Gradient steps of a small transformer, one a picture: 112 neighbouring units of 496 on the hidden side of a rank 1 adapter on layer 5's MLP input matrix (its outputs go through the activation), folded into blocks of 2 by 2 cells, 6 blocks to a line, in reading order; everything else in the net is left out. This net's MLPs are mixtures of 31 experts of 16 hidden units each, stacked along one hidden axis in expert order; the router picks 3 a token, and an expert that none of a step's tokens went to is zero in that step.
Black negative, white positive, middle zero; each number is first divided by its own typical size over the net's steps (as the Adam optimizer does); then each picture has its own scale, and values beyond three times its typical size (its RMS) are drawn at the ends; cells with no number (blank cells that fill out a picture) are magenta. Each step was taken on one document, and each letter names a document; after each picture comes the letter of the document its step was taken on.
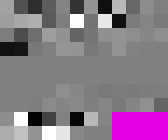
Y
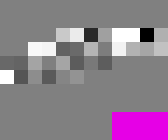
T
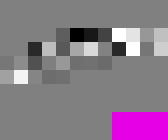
T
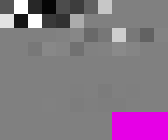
Y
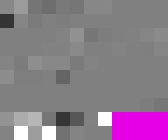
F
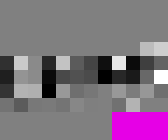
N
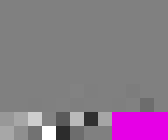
F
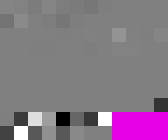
F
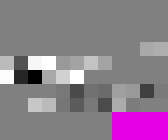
N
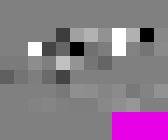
T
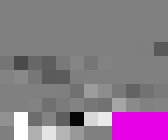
F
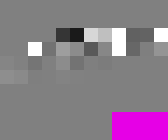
T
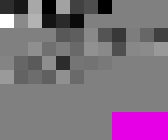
Y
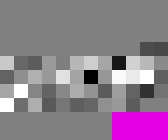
N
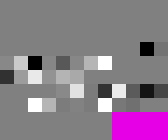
N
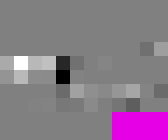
F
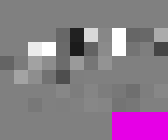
T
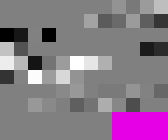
N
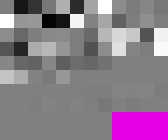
Y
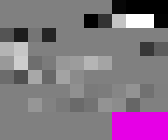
N
